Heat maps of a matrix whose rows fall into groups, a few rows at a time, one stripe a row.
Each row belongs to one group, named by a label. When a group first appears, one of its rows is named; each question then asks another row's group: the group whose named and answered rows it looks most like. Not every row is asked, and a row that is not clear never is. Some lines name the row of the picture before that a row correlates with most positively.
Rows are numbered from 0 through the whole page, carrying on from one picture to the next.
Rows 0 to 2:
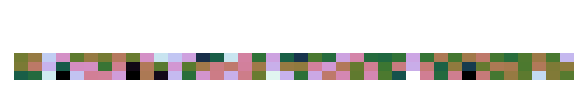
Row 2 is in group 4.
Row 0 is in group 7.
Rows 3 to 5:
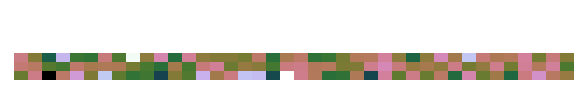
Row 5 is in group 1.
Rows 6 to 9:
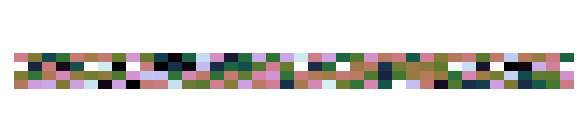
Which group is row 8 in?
7
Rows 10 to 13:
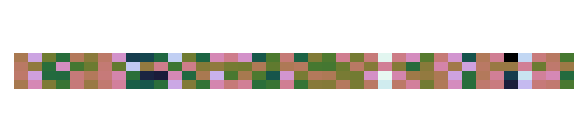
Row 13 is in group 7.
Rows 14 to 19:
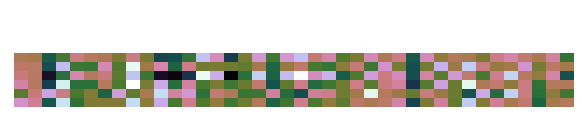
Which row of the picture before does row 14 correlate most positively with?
12
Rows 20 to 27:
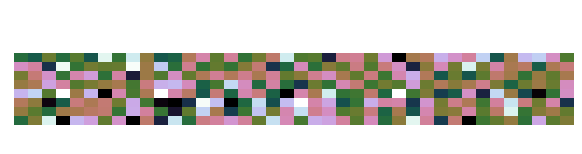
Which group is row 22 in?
4
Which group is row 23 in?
7
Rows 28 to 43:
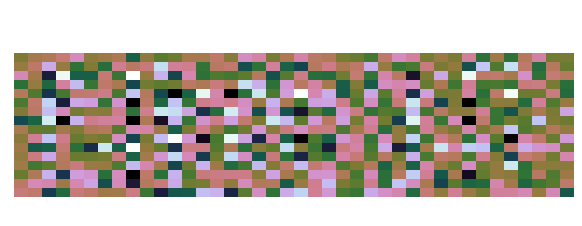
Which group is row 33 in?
4
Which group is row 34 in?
7
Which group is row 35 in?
4
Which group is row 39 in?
7
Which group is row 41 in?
4
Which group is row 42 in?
4
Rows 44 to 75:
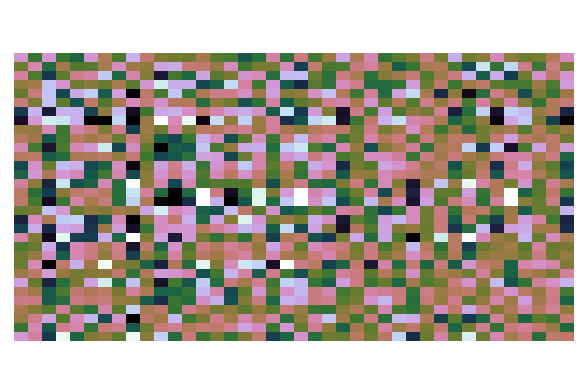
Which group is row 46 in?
1
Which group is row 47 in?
7
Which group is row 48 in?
4
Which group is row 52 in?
4
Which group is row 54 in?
1
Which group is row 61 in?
7
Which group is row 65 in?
4
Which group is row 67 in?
1
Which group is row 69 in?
1
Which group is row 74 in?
1
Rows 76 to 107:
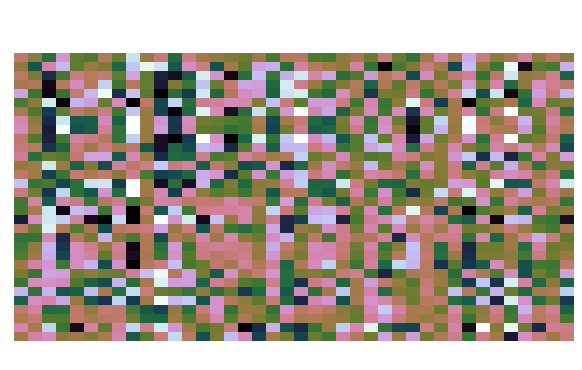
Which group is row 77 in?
7
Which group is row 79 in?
1
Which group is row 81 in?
4
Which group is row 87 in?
1
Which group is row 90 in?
1
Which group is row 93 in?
4
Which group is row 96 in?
4
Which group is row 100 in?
7
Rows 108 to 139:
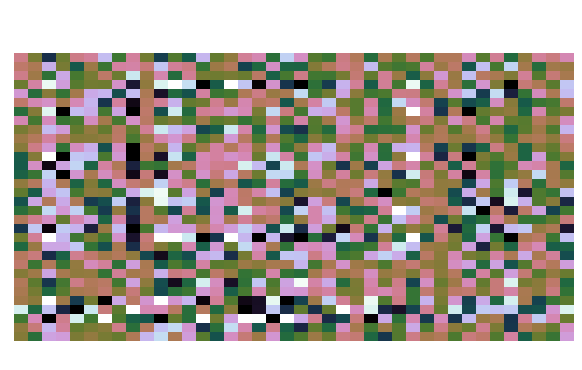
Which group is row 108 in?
1
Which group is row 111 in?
7
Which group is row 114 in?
4
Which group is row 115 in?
1
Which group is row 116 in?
7
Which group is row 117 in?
7
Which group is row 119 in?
4
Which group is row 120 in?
1
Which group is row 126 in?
4
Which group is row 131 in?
1
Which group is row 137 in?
1
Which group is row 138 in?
7
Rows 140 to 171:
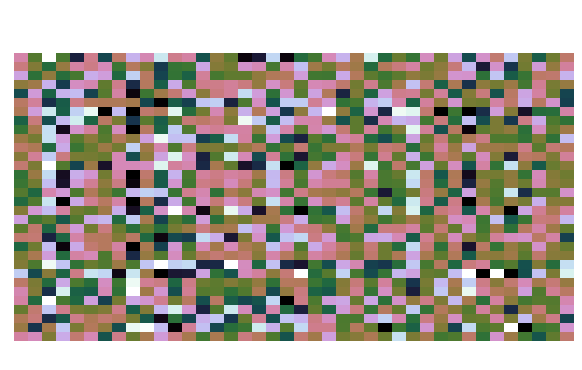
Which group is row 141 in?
1
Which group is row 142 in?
1
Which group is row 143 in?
4
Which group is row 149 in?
7
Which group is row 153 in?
4
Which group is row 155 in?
7
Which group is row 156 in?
4
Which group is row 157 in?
7
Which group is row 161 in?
4
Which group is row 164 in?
1
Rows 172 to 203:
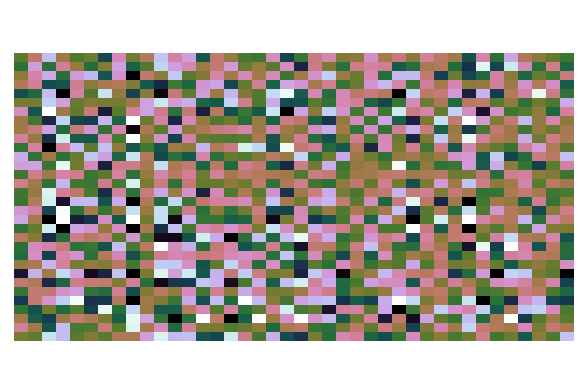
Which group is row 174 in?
4
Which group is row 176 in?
4
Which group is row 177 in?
7
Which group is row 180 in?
4
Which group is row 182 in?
1
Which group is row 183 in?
1
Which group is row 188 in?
4
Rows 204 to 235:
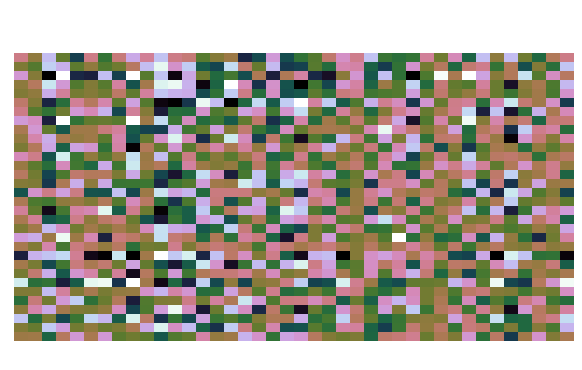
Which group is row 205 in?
7
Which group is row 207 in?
7
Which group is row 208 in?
7
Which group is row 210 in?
1
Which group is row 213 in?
7
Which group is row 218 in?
1
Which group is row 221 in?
1
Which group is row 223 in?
7
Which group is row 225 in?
4
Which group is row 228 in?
4
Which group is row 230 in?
7
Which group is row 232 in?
7
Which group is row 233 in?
1
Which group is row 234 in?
7
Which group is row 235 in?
1
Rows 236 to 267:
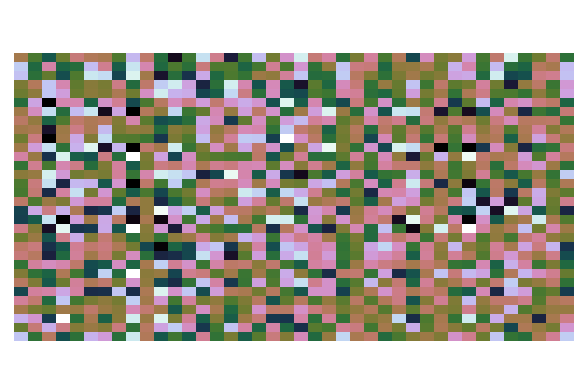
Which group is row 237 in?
1
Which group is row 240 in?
7
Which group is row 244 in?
1
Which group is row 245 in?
1
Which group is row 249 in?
7
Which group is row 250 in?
4
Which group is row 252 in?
1
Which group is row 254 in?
4
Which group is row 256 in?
1
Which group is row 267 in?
1
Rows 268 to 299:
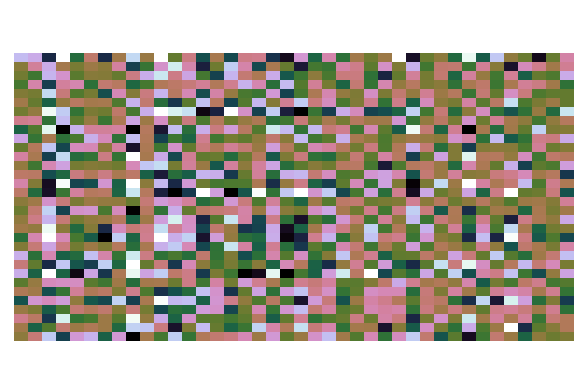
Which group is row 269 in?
7
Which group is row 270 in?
7
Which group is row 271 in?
1
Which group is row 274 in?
7
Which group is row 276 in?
4
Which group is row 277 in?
1
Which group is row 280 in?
7
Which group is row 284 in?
7
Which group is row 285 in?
4
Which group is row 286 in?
7
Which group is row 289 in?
7
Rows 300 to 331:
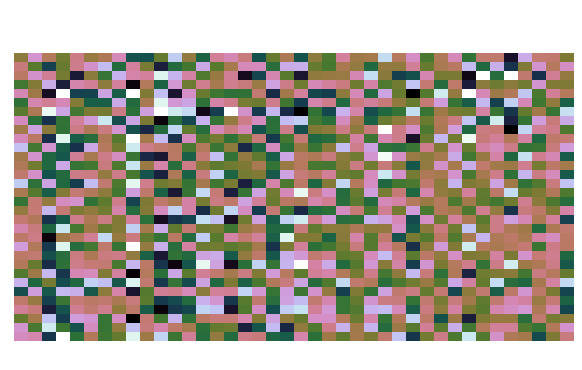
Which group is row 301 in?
1
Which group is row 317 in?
7
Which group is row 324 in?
4
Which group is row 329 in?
4
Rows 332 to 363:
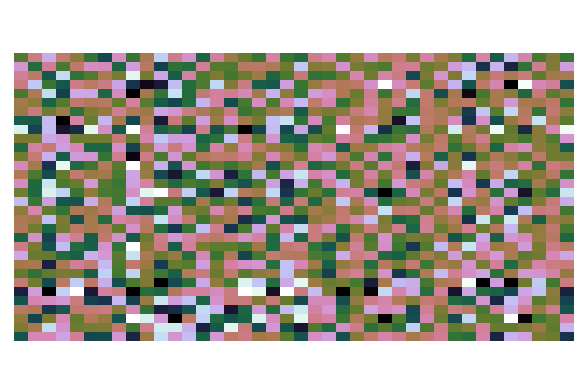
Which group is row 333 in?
1
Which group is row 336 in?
4
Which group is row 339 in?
4
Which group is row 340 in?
1
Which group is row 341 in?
7
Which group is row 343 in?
4
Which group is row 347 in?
7
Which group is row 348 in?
1
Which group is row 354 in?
1
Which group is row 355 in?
1
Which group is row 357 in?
1
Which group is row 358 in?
1
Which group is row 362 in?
7
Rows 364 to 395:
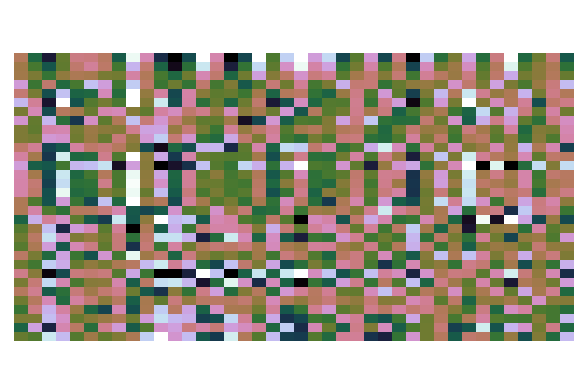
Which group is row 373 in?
7
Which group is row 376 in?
1
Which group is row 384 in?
7
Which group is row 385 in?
4
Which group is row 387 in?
7
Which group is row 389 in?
7
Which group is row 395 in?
7
